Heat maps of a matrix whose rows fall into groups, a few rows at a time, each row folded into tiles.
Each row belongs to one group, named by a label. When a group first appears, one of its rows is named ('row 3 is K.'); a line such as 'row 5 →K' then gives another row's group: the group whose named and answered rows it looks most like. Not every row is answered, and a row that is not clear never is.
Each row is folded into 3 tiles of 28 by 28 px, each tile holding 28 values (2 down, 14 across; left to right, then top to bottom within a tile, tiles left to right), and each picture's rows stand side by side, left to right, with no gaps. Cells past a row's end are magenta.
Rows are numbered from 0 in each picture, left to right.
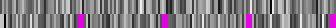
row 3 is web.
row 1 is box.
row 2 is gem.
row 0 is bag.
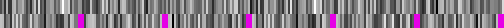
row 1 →gem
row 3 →bag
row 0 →bag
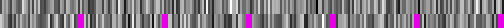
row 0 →bag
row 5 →box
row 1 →web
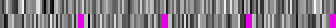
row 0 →gem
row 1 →bag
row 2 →bag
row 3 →bag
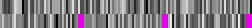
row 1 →gem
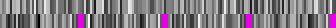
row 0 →box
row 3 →box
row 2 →box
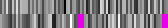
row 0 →bag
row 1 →gem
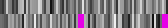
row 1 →web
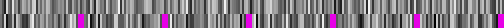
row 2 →box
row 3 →bag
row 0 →box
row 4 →box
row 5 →bag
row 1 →box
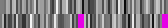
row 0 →box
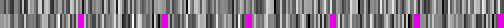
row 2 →web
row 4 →web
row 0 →gem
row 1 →web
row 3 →web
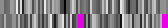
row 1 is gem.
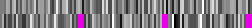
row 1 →gem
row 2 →box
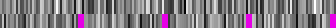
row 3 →bag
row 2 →gem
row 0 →box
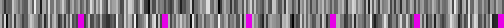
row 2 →gem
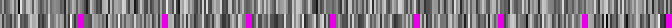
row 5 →web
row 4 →box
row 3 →box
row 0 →web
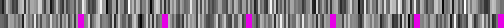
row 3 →gem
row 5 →web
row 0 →gem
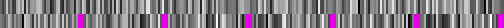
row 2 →web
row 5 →box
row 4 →web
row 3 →box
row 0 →gem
